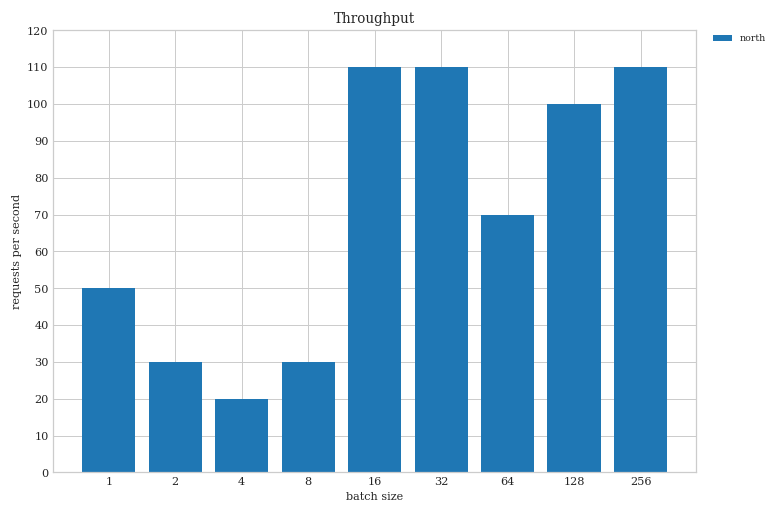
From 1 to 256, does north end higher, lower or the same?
higher
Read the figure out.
Title: Throughput
x-axis: batch size, ticks 1 2 4 8 16 32 64 128 256
y-axis: requests per second, ticks 0 10 20 30 40 50 60 70 80 90 100 110 120
Legend: north
Values:
north: 50 30 20 30 110 110 70 100 110
